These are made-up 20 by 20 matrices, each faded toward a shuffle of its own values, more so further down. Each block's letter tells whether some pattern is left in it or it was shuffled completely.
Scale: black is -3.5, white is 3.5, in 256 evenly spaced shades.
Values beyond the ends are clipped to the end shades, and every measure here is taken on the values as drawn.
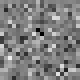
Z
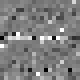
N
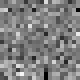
N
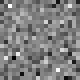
Z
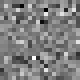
N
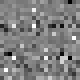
N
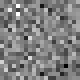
Z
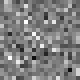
Z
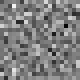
Z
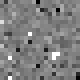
Z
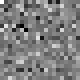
N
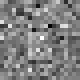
N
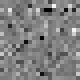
N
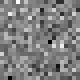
Z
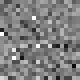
N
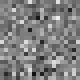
N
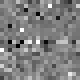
N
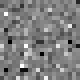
Z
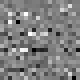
N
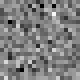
Z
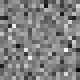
Z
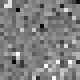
Z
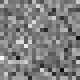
Z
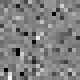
Z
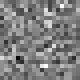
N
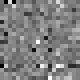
N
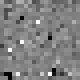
N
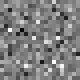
Z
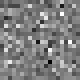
N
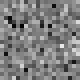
Z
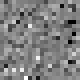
Z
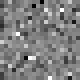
Z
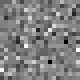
Z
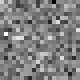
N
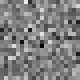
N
